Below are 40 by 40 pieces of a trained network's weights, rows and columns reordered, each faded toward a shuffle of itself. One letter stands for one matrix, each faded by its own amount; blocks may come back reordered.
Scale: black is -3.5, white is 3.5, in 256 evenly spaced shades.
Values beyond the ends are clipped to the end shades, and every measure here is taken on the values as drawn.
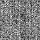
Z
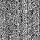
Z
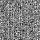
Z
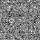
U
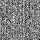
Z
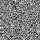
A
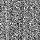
Z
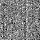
Z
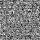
U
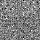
U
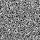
A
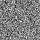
A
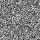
A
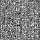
Z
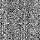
Z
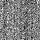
Z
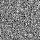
A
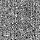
Z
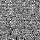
U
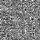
U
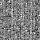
Z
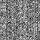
Z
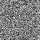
A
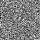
A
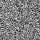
A
